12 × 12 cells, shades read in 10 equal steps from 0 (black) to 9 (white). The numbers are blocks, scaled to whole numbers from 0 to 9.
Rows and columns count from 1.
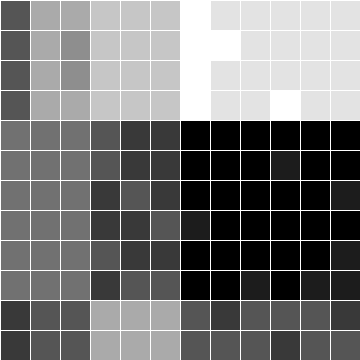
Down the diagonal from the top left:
3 6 5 7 2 2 0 0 0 0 3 3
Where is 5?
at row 2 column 3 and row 3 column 3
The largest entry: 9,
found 6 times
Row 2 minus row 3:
0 0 0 0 0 0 0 1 0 0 0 0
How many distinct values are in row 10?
5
